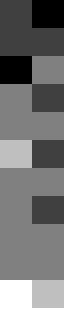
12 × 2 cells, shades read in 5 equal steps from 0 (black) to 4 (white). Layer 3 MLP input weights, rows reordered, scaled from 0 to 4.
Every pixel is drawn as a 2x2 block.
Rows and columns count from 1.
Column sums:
25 21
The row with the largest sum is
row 12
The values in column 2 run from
0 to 4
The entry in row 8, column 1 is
2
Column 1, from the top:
1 1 0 2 2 3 2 2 2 2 4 4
